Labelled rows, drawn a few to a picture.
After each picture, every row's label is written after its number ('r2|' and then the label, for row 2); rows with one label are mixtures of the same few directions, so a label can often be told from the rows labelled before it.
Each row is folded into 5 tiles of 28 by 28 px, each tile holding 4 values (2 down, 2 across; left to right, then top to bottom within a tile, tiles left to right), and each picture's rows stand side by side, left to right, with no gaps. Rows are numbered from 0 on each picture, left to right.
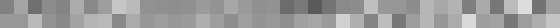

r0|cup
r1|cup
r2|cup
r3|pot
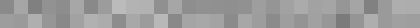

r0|cup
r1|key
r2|cup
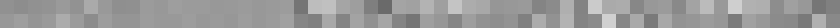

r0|cup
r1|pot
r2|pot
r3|cup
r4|pot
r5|cup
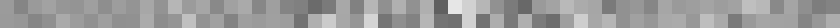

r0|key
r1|pot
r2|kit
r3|pot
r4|key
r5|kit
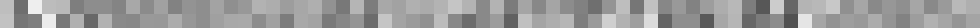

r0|pot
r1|cup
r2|kit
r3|kit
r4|kit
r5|kit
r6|cup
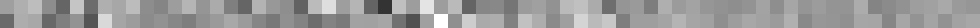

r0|kit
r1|pot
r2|pot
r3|key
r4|key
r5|kit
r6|pot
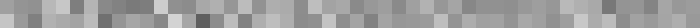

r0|kit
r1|key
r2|pot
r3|key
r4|key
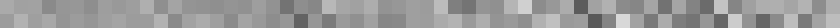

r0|key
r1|key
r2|key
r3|pot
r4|key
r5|key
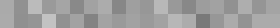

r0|pot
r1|key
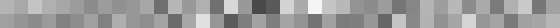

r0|cup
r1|cup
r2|cup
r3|pot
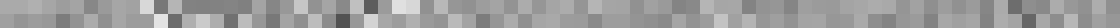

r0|cup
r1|key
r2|cup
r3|key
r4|cup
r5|key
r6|kit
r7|pot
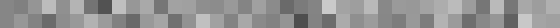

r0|pot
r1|key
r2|key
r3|kit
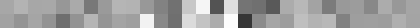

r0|cup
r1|kit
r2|key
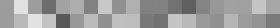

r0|key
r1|kit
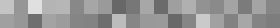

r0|cup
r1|key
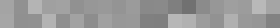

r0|pot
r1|kit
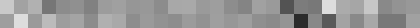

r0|key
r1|pot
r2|key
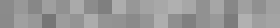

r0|pot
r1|kit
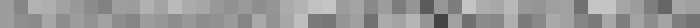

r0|pot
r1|cup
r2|kit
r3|key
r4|pot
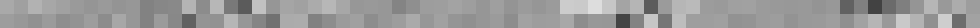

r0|cup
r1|pot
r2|kit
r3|kit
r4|cup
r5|kit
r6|cup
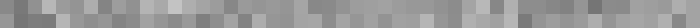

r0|key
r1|cup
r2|pot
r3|kit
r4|cup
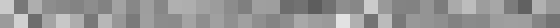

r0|key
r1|pot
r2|cup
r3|pot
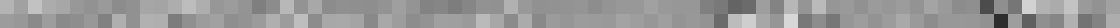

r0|cup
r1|kit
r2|key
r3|cup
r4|cup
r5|kit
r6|cup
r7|key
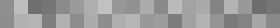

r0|pot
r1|cup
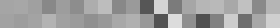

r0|pot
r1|key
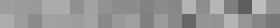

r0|kit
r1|pot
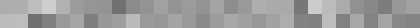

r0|kit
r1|cup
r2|pot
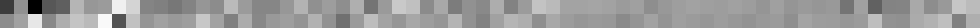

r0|cup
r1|cup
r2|cup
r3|cup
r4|cup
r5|kit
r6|cup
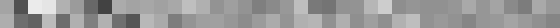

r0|pot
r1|kit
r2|pot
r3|pot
